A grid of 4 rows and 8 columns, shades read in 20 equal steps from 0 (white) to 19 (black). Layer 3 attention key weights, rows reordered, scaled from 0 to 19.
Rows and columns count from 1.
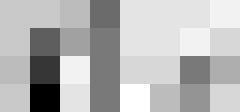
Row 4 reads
4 19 2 10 0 5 8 3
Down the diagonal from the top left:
4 12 1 10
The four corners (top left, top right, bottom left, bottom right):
4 1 4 3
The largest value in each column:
5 19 7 11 3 5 10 6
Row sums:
31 41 53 51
